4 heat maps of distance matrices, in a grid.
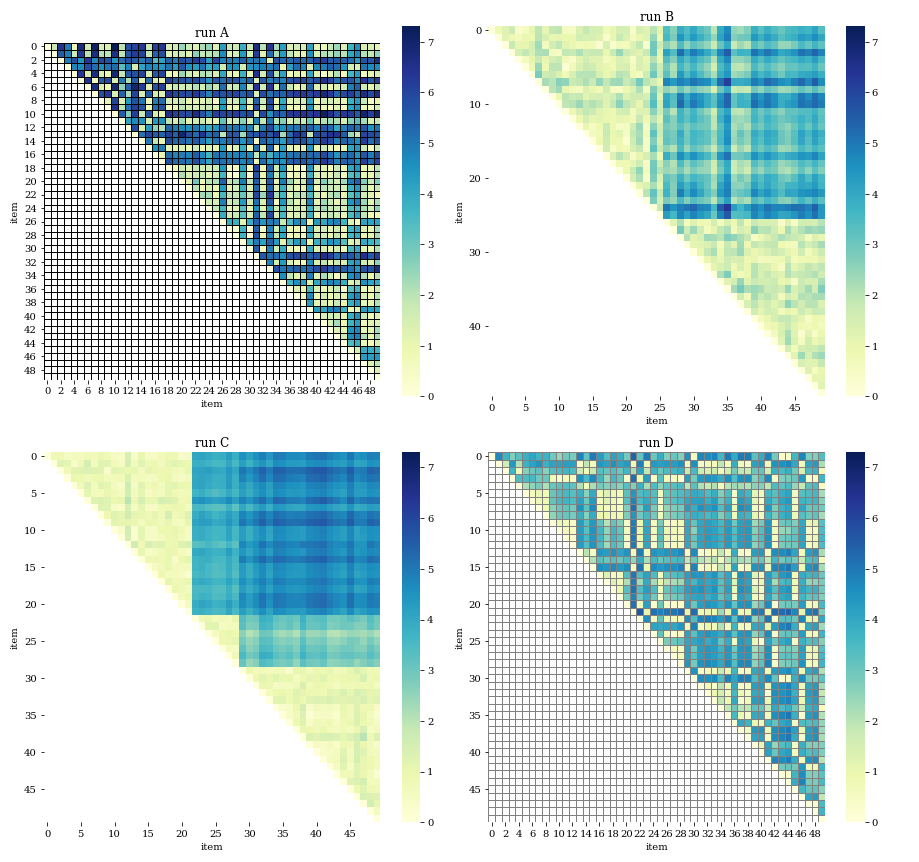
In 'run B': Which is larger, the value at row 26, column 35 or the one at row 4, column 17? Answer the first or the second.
the first
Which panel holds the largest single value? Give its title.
run A
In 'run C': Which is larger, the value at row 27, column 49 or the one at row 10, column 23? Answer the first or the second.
the second
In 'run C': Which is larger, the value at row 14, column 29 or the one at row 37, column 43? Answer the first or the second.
the first
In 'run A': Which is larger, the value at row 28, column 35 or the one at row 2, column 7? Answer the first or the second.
the second
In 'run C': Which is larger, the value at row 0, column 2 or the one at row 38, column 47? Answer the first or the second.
the second
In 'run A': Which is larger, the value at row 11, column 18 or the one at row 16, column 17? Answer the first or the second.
the first
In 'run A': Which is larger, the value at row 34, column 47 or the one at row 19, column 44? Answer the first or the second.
the first
